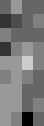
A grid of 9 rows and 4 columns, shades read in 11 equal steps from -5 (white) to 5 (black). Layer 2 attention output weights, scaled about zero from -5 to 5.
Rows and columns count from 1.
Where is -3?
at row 5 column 3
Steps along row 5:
same down up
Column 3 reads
1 1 1 -1 -3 0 1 1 5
